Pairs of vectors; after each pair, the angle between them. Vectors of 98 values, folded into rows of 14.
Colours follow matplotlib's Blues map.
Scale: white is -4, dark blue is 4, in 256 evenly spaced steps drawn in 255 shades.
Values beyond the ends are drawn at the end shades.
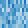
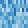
nearly parallel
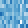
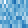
orthogonal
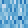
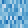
nearly parallel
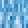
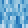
nearly opposite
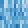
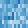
orthogonal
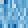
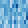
orthogonal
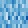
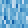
partly opposed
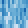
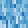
partly opposed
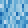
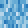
nearly opposite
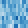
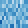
orthogonal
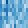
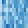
nearly opposite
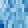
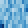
nearly parallel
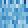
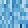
partly opposed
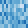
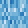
partly aligned
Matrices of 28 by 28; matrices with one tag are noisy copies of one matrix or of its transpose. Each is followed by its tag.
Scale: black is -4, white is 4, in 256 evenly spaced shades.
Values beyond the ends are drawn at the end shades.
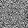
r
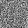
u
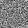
u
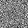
r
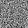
u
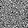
r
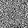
r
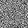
r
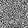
r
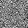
r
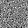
u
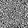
r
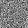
u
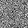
r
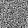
u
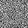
r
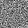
u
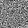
u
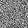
r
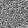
u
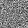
u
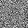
r
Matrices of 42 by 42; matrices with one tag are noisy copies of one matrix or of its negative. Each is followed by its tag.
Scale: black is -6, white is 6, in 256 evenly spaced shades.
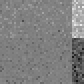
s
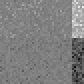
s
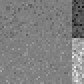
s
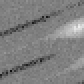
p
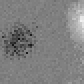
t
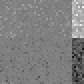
s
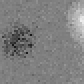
t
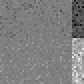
s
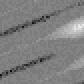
p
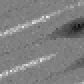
p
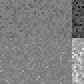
s
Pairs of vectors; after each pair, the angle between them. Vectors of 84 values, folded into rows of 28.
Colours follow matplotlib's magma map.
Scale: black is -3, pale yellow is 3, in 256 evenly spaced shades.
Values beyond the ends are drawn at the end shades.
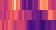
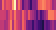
nearly parallel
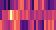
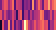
partly opposed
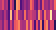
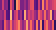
nearly parallel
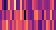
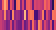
nearly opposite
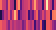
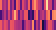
nearly parallel
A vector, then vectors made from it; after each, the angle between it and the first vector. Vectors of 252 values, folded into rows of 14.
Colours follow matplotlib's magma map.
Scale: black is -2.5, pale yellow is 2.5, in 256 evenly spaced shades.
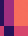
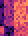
nearly parallel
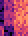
nearly parallel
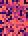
orthogonal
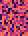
orthogonal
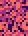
orthogonal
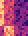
nearly opposite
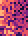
partly opposed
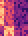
nearly opposite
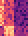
nearly opposite
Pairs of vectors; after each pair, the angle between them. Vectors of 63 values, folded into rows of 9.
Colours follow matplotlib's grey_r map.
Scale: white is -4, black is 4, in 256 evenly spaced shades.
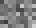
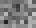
partly aligned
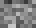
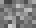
nearly parallel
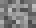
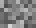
orthogonal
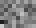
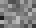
partly opposed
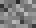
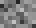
nearly parallel
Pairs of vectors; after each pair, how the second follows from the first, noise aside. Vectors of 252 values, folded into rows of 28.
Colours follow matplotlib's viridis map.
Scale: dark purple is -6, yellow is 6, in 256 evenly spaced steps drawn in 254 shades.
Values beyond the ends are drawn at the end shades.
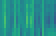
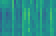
reversed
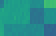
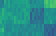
copied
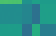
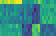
scaled up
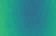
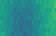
reversed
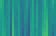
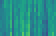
negated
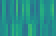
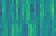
copied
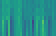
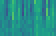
reversed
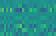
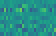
negated
